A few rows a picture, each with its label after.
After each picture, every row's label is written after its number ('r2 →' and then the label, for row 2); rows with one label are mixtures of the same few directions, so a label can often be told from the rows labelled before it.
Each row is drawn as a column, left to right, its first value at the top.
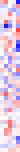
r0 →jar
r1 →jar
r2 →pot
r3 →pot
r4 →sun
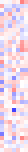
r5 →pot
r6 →pot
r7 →pot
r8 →pot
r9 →pot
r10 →sun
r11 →sun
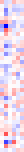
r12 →jar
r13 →sun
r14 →sun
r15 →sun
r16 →pot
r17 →pot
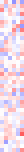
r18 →pot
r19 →sun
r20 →pot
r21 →jar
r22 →jar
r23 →jar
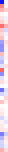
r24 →sun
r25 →sun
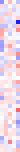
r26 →sun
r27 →pot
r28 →sun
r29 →pot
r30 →jar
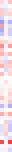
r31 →sun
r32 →pot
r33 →sun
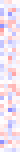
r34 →sun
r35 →sun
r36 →pot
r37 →pot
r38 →sun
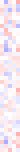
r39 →sun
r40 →sun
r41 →pot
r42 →pot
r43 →sun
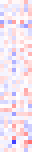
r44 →jar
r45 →pot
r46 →jar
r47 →sun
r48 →pot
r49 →jar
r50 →sun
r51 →sun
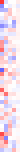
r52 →sun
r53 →sun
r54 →pot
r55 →jar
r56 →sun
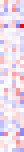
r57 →pot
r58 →sun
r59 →jar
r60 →pot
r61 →sun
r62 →jar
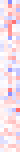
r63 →sun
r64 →jar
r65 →jar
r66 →jar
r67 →pot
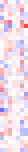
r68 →pot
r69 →jar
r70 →jar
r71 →pot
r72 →sun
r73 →pot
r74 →jar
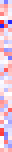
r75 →jar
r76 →sun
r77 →jar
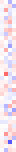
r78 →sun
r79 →pot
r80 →sun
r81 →pot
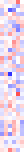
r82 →pot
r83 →pot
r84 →pot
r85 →pot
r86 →jar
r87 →pot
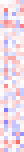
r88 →jar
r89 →pot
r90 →jar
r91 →pot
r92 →sun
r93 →sun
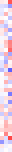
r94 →sun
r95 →pot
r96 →sun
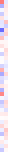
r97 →jar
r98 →jar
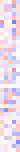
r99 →jar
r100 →pot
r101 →pot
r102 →jar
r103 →sun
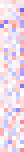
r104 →jar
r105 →jar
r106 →sun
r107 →jar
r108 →pot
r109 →pot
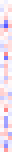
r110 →sun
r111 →jar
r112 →sun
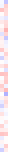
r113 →pot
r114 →jar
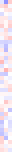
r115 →pot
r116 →sun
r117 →pot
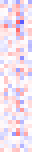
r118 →sun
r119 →jar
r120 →pot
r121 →sun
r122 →jar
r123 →jar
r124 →pot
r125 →sun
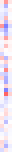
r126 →jar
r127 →jar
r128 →jar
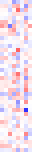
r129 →jar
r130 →jar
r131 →sun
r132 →jar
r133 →pot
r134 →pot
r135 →pot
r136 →jar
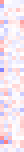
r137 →sun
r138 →sun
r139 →sun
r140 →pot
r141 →pot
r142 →jar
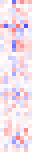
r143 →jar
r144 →jar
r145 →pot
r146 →sun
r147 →sun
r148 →sun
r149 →jar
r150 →sun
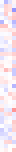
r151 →jar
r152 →sun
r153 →sun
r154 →pot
